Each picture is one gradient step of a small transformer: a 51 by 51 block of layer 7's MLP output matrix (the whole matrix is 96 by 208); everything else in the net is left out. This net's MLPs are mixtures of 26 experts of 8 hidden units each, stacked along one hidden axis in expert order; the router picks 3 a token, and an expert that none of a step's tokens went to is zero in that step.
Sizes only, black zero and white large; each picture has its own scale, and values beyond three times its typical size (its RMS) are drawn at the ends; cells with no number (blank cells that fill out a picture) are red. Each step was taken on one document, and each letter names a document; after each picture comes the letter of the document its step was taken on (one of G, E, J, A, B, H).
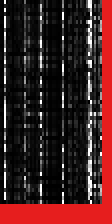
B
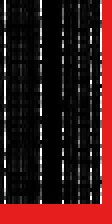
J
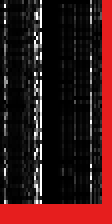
B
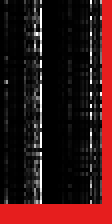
B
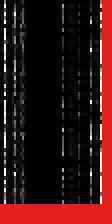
J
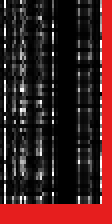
J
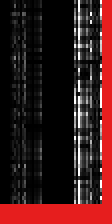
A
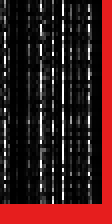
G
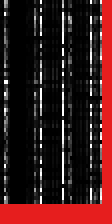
B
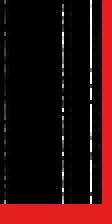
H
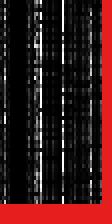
G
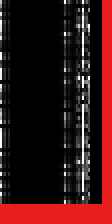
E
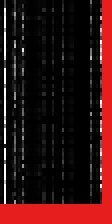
J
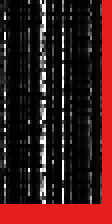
G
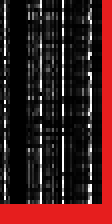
H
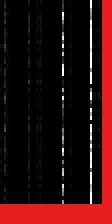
H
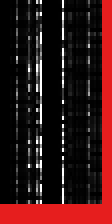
G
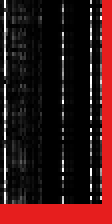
J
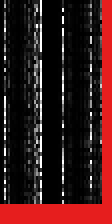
B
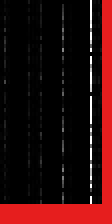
H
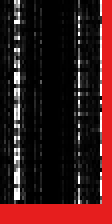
A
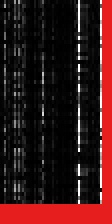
A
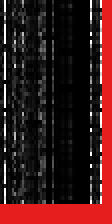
J
